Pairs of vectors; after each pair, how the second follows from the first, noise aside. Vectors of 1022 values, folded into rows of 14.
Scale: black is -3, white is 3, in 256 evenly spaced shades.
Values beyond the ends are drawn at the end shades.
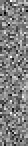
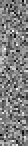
reversed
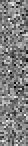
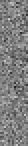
shrunk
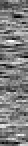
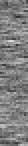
shrunk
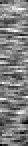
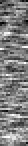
reversed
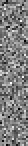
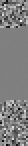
partly zeroed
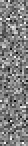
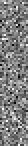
reversed
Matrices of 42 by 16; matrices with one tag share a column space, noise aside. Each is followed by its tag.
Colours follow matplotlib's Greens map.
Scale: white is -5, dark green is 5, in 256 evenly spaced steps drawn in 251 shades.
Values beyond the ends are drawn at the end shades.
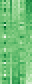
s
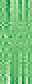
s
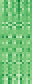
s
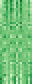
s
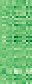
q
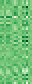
q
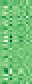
q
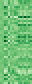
q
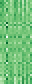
s
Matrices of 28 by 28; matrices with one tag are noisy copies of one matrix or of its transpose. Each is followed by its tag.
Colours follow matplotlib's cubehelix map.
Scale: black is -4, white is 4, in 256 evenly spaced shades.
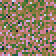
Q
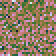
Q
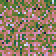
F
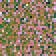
Q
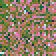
F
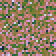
Q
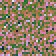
Q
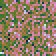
F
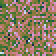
F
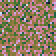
Q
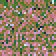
F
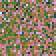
Q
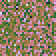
Q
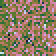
F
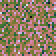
Q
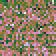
F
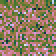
F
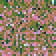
F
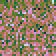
F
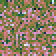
F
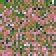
F
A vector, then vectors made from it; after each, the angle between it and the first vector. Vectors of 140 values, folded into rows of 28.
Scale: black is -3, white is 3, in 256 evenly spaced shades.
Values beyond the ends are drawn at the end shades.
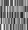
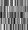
nearly parallel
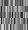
nearly parallel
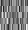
orthogonal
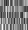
nearly parallel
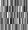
orthogonal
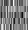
nearly parallel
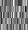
partly aligned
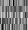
nearly opposite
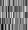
nearly opposite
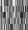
partly aligned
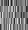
partly aligned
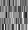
partly opposed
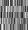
nearly parallel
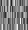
partly aligned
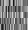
nearly opposite
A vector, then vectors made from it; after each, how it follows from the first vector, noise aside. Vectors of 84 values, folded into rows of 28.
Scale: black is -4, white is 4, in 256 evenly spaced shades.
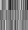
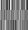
sign-scrambled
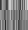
negated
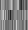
wrapped around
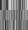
negated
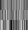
wrapped around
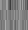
shrunk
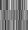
negated
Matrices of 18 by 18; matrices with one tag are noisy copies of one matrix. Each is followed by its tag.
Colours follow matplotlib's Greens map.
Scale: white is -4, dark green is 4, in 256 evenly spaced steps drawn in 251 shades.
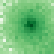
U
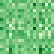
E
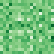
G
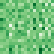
E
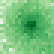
U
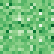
G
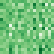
E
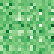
G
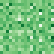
G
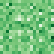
G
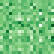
G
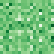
G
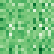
E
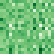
E
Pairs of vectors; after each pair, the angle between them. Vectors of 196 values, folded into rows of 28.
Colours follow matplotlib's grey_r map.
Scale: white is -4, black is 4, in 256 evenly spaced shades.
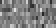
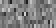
partly opposed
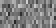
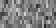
orthogonal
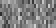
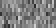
nearly parallel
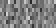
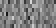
nearly opposite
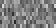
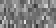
partly aligned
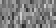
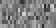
orthogonal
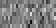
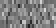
partly aligned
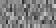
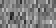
partly opposed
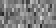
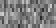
nearly opposite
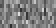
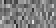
partly opposed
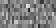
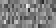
nearly parallel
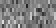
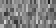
partly opposed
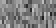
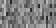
partly aligned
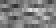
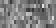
partly opposed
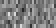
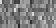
orthogonal
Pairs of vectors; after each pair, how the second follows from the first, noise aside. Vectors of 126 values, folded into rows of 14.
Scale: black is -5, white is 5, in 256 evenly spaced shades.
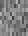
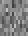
shuffled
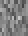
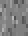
partly zeroed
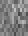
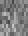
reversed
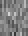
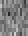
negated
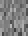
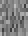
shuffled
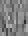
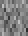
shuffled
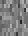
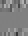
partly zeroed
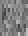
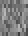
negated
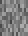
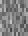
negated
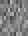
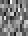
scaled up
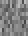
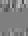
partly zeroed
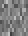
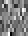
scaled up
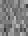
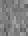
shrunk
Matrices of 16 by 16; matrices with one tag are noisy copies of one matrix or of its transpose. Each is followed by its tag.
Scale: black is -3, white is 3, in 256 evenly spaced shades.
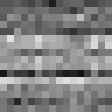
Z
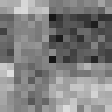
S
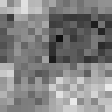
S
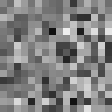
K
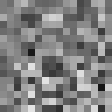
K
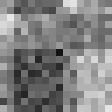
S
